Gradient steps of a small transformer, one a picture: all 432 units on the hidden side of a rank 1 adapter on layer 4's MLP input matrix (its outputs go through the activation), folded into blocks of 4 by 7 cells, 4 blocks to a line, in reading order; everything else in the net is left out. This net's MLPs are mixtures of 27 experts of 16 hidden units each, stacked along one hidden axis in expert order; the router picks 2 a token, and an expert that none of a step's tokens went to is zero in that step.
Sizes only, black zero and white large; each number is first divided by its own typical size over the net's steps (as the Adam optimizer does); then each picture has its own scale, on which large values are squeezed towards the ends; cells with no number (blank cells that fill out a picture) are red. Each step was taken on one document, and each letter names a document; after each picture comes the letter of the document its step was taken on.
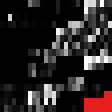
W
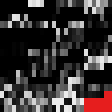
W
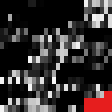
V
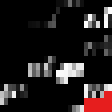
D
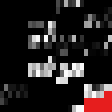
D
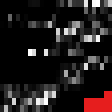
W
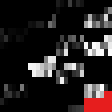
D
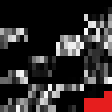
V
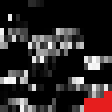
V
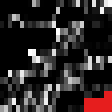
W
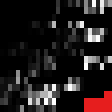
W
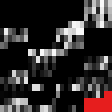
V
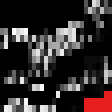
V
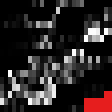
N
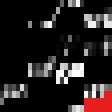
D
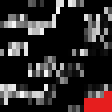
N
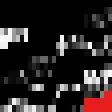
V
